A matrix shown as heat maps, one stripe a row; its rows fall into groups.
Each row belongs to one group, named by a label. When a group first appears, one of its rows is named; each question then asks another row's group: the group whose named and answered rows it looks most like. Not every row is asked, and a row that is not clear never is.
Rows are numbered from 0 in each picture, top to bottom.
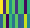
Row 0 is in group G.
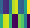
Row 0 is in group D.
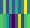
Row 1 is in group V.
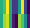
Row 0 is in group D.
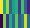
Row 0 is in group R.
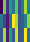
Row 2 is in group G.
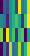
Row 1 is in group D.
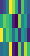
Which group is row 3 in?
V
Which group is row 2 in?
R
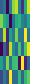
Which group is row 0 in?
D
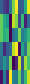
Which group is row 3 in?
D
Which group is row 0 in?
D
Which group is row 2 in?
V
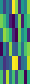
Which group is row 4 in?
D
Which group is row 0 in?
D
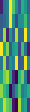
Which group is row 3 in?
R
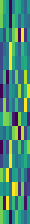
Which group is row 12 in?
R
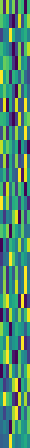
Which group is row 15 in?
D
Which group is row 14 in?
R
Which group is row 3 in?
V
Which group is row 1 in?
V
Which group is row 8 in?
V
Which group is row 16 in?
R
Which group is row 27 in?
D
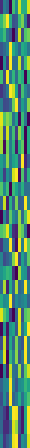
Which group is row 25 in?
G
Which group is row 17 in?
V
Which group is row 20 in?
G
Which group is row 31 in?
D
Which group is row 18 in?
D
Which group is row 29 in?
D
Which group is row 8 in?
R
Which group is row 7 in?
D
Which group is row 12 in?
D
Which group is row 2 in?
V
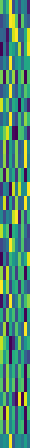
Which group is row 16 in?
R
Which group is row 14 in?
G
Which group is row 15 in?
D
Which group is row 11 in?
G
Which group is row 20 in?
R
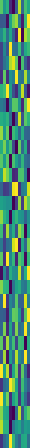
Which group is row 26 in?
R
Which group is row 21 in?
G
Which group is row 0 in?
V
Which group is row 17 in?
D
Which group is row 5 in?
G
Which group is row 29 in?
V
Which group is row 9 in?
R
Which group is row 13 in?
D
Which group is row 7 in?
D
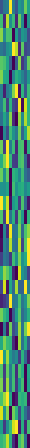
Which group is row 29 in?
R
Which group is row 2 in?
R
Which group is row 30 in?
D
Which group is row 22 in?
V
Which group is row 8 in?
V
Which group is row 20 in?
G
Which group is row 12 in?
R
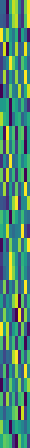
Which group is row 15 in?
R
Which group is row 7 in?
R
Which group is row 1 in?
D
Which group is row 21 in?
D
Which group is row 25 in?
D
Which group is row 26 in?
G
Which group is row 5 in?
G
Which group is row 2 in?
R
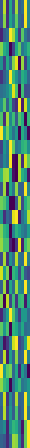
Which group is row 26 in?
R
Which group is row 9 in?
R
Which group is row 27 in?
V
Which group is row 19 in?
R
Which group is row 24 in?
D
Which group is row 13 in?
G
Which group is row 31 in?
D
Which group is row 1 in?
G
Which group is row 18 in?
G
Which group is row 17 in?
V
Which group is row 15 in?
D
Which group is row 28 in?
G
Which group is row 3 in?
V
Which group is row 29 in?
G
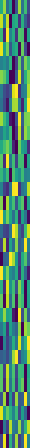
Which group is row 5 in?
V
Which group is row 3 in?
R
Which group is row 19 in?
R
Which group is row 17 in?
G
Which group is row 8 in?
V
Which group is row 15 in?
R
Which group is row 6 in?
D
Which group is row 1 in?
R
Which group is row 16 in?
D
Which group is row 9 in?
V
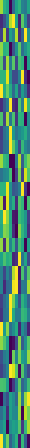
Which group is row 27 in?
V
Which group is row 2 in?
G
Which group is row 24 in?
V
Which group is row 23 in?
R
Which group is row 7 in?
V
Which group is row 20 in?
D
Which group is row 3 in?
V
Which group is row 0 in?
V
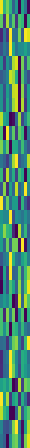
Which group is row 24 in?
D
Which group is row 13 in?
G
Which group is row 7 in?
D
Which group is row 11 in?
D
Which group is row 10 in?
R
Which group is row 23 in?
R
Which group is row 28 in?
R
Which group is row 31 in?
D
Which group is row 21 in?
V
